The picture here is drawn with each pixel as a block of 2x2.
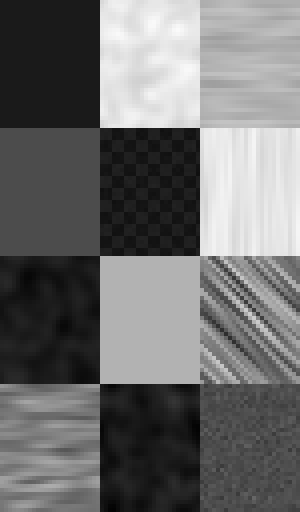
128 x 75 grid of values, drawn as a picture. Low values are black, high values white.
It is made of 4 by 3 panels. Panel 1,1: very low, flat. Panel 1,2: very high, blotchy, faint in contrast. Panel 1,3: high, streaked across, faint in contrast. Panel 2,1: low, flat. Panel 2,2: very low, checkered, faint in contrast. Panel 2,3: very high, streaked downward, faint in contrast. Panel 3,1: very low, blotchy, faint in contrast. Panel 3,2: high, flat. Panel 3,3: middling, slanting down to the right, strong in contrast. Panel 4,1: middling, streaked across. Panel 4,2: very low, blotchy, faint in contrast. Panel 4,3: low, fine-grained, faint in contrast.
